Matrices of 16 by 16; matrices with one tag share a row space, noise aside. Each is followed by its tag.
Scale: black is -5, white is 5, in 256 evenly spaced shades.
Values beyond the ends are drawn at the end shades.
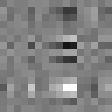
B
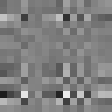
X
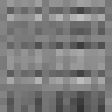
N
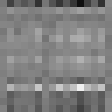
N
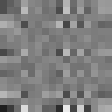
X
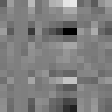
B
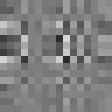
X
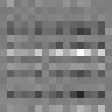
N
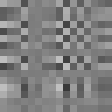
X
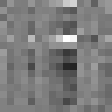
B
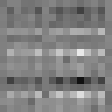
N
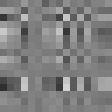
X
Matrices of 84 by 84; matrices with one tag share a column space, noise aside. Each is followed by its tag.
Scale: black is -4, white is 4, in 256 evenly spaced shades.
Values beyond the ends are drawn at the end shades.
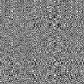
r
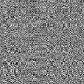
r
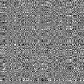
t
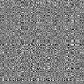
t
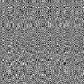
r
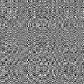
r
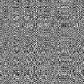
r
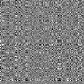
t
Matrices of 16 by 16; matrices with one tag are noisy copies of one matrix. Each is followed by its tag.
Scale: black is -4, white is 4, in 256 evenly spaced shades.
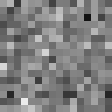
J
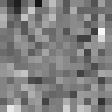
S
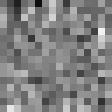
S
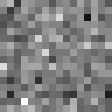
J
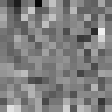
S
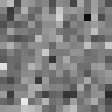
J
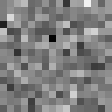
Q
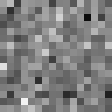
J
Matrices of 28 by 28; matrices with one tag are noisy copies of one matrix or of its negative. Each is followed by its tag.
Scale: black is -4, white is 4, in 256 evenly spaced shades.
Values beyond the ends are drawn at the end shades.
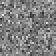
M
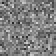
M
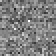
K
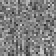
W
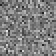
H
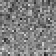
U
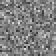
M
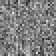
W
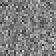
H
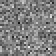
M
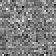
K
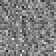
H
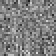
W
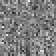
W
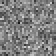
M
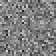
H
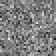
M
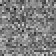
K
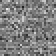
K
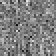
W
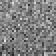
U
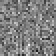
W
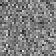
H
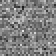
K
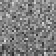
U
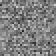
K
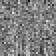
W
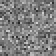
M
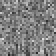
W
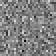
H
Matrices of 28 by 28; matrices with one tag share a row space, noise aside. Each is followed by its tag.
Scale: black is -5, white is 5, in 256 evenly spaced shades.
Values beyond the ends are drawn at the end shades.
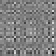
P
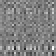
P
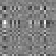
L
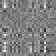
L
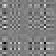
L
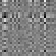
L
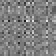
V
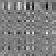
V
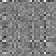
L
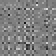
V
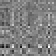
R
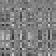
R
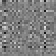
L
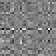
R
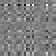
V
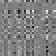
V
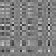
R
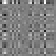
L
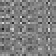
R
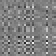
V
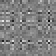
R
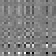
V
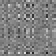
V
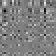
L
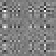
L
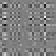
L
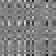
V
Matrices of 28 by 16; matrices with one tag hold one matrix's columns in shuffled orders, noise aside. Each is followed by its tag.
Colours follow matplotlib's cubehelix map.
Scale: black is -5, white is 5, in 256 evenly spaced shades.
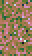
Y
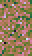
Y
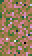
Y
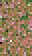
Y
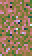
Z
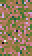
Y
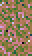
Y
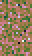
Y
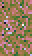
Z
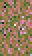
Z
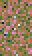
Z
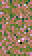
Y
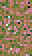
Z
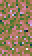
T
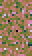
T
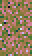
Z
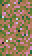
Y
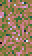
Y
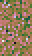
Y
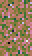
Y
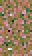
T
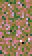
Y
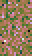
Y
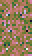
T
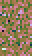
T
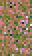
Z
